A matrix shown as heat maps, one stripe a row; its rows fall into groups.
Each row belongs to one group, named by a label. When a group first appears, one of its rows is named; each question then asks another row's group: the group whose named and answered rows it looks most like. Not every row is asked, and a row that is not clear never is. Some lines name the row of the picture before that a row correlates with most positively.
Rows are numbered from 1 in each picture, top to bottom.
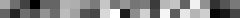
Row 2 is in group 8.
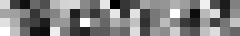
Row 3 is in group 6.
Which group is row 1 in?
8
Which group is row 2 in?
6
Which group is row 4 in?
6
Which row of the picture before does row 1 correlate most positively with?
1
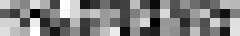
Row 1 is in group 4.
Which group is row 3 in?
4
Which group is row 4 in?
4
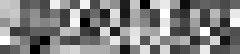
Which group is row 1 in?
6
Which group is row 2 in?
4
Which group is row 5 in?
6
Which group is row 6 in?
8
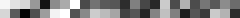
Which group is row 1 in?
4
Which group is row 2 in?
6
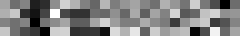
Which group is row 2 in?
6
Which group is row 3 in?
8
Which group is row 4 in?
6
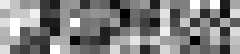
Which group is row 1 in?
4
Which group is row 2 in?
4
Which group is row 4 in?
4
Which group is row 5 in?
6
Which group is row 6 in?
6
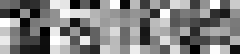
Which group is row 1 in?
6
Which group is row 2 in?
8
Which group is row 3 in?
6
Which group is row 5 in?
6
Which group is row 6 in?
6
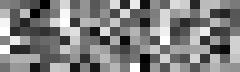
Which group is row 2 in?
8
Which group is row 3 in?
6
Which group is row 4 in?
8
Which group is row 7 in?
4
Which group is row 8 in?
6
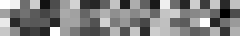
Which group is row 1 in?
4
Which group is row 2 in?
8
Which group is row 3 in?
8
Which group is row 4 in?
6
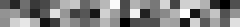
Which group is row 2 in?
6
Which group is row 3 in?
4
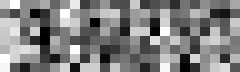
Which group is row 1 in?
4
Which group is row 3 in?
4
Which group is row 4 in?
4
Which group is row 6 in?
4
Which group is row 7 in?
4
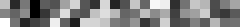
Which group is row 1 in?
8
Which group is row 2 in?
8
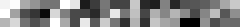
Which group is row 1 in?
4
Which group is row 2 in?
6
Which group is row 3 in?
6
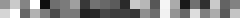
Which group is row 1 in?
4
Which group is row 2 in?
4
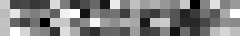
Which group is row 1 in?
6
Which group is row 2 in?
4
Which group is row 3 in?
6
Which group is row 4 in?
4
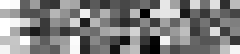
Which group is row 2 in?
6
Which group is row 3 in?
4
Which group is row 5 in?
4
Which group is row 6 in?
4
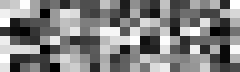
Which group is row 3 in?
8
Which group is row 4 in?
8
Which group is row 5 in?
6
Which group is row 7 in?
8
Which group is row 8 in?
8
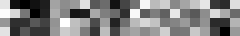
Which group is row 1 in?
8
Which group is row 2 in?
6
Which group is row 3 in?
8
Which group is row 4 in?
8
